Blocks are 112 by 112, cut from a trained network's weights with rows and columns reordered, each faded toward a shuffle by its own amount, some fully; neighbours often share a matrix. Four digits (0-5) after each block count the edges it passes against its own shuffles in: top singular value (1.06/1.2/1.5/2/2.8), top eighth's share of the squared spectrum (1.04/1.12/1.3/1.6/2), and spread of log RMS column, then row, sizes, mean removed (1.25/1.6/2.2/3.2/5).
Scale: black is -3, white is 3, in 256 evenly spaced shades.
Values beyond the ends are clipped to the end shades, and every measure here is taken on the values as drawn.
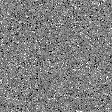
2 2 1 1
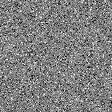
0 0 0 0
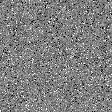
1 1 0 0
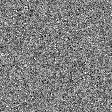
1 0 0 0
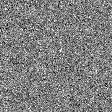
2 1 0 0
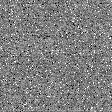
1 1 0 0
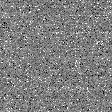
1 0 0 0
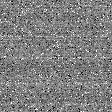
2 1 0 0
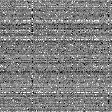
5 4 2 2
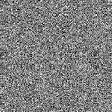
4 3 1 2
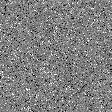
0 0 0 0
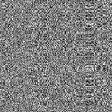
5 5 3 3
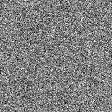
3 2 0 0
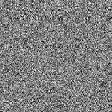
4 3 1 2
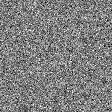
0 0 0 0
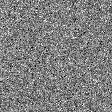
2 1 0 0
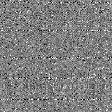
4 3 0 3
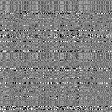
4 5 1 4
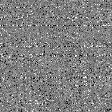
3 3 0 3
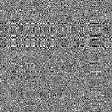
5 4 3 3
